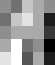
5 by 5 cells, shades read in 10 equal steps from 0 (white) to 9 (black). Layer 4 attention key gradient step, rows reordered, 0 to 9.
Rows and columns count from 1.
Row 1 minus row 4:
1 5 -3 -1 -5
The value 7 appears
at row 3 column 5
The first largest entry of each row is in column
2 5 5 5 5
